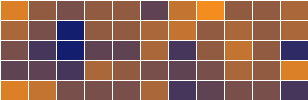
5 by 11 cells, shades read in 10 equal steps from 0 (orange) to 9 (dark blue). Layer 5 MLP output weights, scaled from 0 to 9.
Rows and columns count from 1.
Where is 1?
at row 1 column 1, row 4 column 11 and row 5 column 1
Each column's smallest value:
1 2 5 3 4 3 2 0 2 4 1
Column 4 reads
4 4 6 3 5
